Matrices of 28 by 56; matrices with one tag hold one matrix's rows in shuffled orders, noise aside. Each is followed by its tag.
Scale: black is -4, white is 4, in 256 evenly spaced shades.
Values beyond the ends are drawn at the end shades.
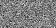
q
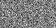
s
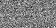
q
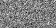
q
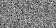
s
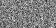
s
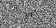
q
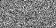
q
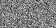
s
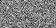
q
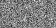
s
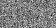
s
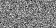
q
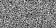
q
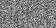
s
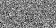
q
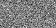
q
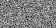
q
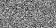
q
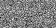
q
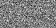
q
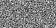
q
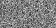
s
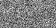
q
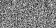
s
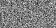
s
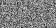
s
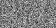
s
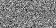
q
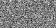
q
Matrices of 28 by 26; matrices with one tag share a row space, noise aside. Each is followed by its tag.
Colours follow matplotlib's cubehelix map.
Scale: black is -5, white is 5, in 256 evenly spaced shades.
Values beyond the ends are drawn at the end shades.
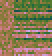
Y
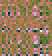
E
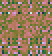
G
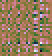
E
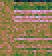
Y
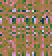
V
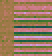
Y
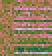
Y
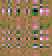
E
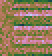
Y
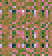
V
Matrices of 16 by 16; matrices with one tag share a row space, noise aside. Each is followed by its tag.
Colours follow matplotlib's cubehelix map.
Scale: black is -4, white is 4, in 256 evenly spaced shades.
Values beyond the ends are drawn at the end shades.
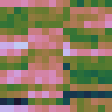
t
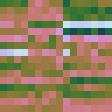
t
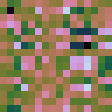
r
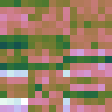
t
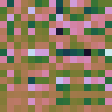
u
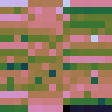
t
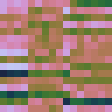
t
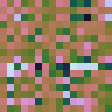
r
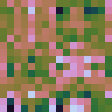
u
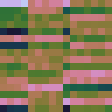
t
